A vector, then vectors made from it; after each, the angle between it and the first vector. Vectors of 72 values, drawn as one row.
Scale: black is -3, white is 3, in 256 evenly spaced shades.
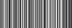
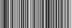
nearly opposite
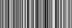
orthogonal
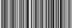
partly opposed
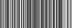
partly opposed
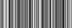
orthogonal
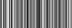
orthogonal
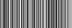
nearly opposite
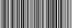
nearly opposite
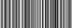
orthogonal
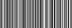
orthogonal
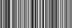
orthogonal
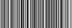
nearly opposite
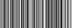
nearly opposite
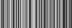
partly aligned
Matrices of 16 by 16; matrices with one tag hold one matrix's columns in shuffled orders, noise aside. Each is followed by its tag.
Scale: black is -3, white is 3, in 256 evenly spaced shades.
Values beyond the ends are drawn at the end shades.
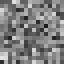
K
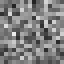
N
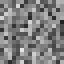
K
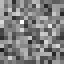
N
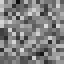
N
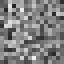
N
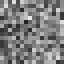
K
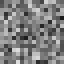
K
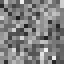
K
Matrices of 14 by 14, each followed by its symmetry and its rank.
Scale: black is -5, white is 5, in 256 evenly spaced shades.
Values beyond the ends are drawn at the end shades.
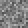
symmetric, full rank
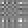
symmetric, rank two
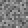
symmetric, full rank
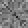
symmetric, full rank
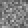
neither, full rank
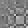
symmetric, rank three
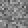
neither, full rank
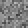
neither, full rank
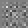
symmetric, rank two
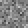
neither, full rank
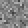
symmetric, full rank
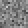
neither, full rank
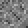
symmetric, full rank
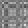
symmetric, rank two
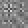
symmetric, rank three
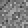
symmetric, full rank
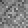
symmetric, full rank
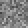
neither, full rank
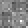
symmetric, rank three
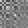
symmetric, rank two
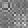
symmetric, rank three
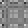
symmetric, rank two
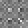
symmetric, rank three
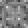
symmetric, rank two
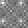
symmetric, rank three
